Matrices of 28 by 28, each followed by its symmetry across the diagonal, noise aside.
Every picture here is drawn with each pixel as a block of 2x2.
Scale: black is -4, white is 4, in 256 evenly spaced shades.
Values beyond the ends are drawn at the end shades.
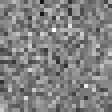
neither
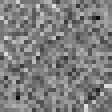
symmetric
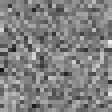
neither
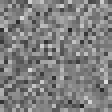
antisymmetric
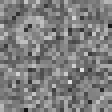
symmetric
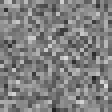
neither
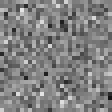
neither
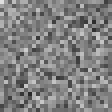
symmetric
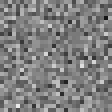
antisymmetric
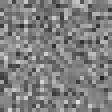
antisymmetric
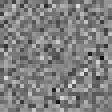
symmetric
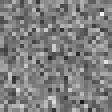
neither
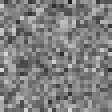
antisymmetric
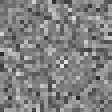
symmetric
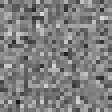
antisymmetric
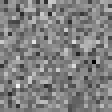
neither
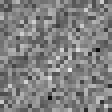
symmetric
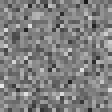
antisymmetric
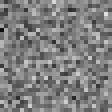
neither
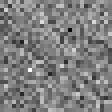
antisymmetric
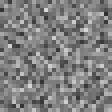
symmetric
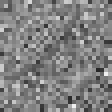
symmetric
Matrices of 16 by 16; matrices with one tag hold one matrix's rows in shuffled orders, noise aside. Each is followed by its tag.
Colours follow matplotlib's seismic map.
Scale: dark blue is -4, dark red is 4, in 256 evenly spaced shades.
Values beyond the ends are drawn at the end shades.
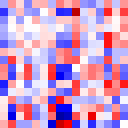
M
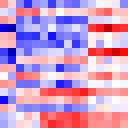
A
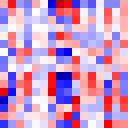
M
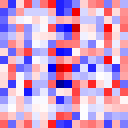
M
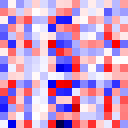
M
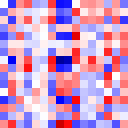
M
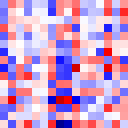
M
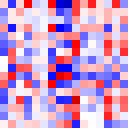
M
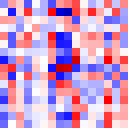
M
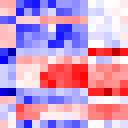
A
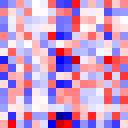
M
